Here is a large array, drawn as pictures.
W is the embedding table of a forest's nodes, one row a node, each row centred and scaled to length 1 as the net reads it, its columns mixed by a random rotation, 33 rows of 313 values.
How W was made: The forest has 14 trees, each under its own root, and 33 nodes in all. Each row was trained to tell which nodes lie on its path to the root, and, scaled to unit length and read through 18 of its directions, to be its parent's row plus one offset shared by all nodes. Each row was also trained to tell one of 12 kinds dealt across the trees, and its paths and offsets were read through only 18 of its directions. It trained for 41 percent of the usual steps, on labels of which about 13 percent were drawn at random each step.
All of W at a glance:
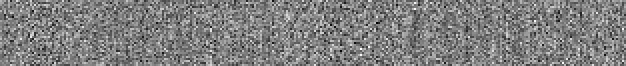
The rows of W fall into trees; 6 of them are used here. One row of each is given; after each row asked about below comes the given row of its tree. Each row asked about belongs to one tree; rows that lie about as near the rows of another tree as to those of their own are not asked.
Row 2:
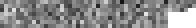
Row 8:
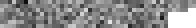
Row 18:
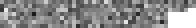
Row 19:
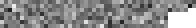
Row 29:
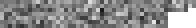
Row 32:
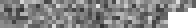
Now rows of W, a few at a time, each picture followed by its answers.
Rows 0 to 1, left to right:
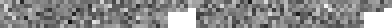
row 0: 2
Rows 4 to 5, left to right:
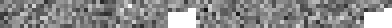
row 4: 32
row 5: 19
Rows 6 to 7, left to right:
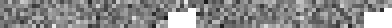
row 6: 19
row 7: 8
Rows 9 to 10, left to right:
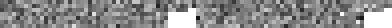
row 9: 18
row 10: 19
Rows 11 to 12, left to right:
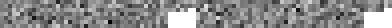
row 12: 18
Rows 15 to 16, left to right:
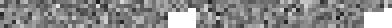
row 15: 19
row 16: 18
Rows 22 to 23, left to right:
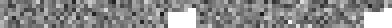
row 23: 18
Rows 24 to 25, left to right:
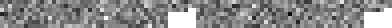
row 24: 8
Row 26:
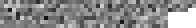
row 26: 2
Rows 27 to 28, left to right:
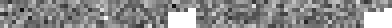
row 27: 8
